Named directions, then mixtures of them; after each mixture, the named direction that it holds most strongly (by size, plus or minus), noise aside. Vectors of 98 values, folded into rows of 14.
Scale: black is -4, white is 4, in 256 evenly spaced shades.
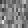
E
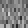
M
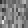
E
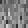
M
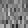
M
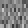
M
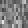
E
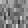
M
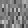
M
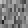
E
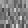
M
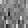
M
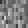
E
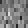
M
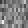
E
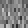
M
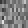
E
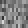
E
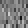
M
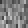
E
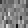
M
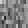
E
